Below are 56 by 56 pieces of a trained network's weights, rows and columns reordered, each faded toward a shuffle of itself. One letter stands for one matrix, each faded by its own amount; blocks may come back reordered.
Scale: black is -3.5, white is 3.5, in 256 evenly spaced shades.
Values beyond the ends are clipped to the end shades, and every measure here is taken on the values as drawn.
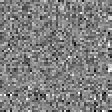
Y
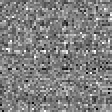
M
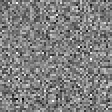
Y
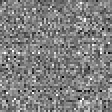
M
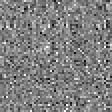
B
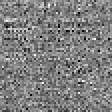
M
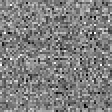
M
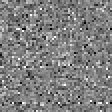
B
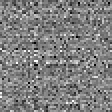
M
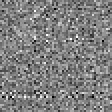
Y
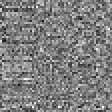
Y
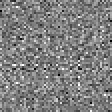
M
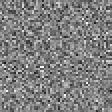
Y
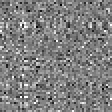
B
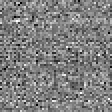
M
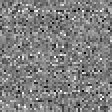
B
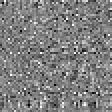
B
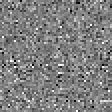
B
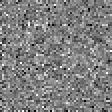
B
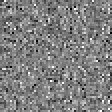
B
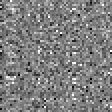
B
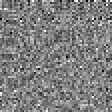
Y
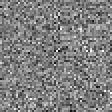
Y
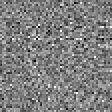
Y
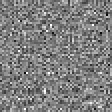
Y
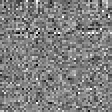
Y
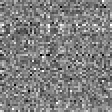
M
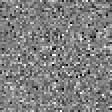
B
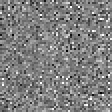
B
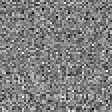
Y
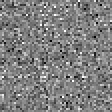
B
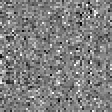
B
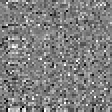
B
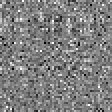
B
